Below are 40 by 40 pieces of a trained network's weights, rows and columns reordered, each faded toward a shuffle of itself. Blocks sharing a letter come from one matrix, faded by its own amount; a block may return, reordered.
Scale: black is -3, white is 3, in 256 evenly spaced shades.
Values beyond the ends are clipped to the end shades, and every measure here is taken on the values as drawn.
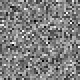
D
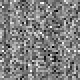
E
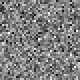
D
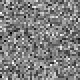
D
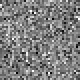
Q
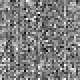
E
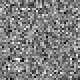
Q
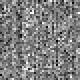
E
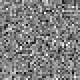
Q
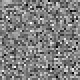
Q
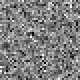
D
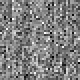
E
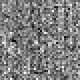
E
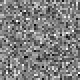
Q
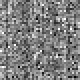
E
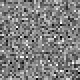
Q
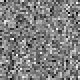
D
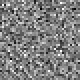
Q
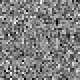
Q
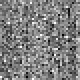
E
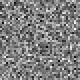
D
